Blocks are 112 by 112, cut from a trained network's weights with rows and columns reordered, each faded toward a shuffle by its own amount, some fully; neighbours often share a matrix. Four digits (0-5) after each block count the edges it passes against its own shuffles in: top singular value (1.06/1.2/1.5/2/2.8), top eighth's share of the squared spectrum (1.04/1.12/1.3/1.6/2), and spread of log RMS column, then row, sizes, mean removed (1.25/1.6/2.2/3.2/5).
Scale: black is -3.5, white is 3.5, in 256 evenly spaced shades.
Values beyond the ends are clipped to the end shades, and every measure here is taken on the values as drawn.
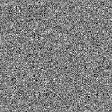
3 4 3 2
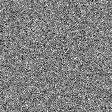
0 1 0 0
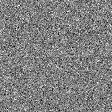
2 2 0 1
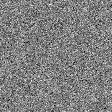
2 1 0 0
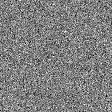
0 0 0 0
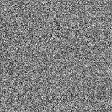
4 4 1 2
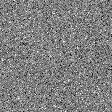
0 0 0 0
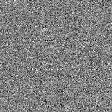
3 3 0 2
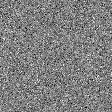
0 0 0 0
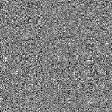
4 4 3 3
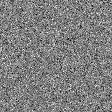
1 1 0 0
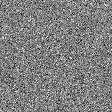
1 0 0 0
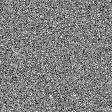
1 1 0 0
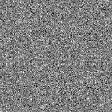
3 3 2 2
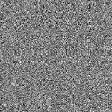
3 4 2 2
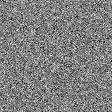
1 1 0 0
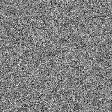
2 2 0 0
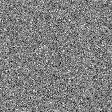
1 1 0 0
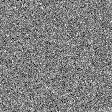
0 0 0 0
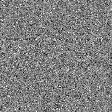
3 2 0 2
